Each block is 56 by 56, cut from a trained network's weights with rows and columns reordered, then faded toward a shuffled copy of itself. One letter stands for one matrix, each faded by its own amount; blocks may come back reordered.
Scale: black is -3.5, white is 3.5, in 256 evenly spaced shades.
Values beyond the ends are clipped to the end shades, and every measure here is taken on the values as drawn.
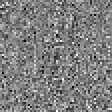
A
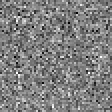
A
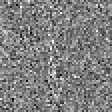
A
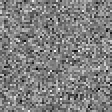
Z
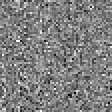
A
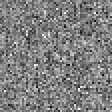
Z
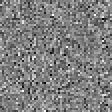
A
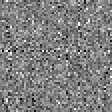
A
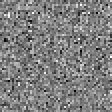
A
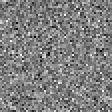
Z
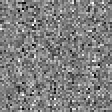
A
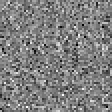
Z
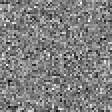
Z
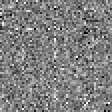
A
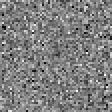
A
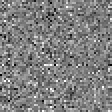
A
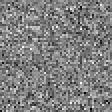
Z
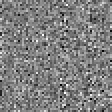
A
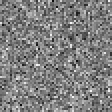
Z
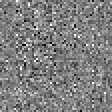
A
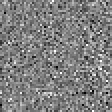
A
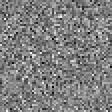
Z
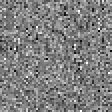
A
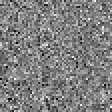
A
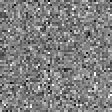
A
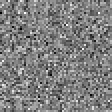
Z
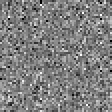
A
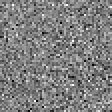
Z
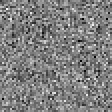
Z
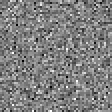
Z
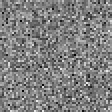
Z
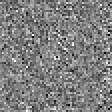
A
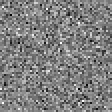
Z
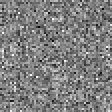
Z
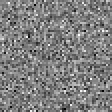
Z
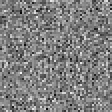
Z
